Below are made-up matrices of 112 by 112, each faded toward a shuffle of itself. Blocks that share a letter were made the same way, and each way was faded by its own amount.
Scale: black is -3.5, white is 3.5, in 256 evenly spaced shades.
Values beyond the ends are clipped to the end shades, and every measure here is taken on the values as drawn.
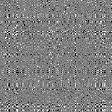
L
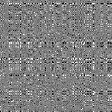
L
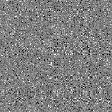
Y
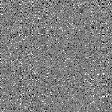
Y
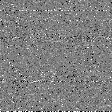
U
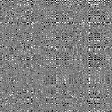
L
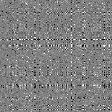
L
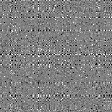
L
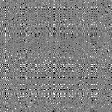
L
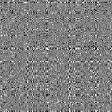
L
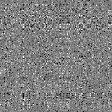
Y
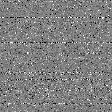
U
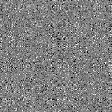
Y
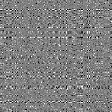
L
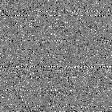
U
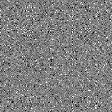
Y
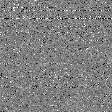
U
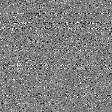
U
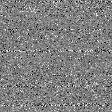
U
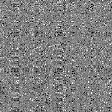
Y
